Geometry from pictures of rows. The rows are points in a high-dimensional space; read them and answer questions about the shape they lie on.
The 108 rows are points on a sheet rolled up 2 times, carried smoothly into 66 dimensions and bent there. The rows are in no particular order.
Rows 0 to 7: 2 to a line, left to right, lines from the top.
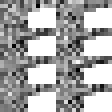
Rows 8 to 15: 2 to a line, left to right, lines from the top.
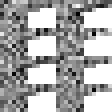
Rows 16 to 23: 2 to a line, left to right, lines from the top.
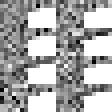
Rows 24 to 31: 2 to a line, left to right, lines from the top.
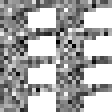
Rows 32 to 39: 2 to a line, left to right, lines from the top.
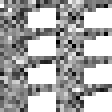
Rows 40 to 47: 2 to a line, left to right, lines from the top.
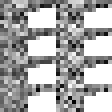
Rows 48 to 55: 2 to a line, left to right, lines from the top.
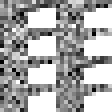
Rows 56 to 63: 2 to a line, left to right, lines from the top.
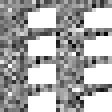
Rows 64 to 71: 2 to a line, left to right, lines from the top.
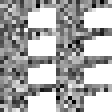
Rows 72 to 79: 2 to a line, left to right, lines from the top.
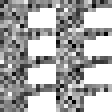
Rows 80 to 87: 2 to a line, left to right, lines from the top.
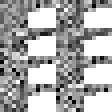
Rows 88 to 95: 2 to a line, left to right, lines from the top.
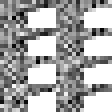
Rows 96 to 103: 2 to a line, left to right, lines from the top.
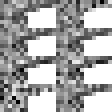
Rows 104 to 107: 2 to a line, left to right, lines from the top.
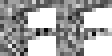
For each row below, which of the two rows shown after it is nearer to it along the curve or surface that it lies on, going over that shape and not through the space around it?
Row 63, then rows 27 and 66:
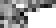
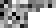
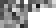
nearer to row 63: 27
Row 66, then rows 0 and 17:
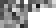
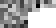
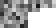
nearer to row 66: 17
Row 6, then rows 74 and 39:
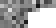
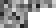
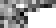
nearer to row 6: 74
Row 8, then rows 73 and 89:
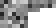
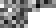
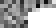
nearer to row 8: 89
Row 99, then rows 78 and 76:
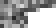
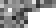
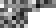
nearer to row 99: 78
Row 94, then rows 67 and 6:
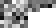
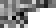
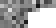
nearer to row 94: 67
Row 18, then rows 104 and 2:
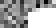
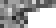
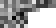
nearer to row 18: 2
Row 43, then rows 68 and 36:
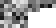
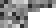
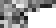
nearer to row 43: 36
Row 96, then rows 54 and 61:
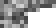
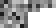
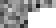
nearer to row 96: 54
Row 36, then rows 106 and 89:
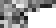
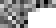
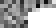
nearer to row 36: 106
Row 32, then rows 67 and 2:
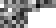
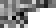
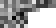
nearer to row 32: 2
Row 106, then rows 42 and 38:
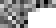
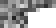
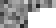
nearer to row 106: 42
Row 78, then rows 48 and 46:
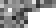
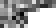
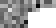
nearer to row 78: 46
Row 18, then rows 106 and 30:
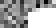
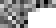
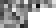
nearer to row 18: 106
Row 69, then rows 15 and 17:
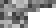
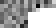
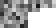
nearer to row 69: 17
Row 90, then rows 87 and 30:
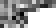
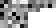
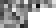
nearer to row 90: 87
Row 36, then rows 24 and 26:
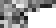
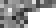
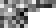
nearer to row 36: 26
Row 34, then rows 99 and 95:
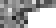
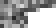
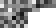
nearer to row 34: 99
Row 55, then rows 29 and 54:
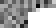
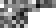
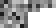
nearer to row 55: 54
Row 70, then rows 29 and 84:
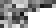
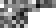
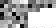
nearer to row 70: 84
